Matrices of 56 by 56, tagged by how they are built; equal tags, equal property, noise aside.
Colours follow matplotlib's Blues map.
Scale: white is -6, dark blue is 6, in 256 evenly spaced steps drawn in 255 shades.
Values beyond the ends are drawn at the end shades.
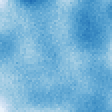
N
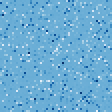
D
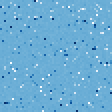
D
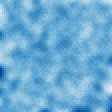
N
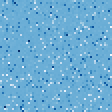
D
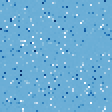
D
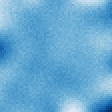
N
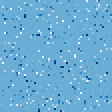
D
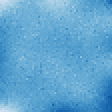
N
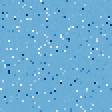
D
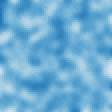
N
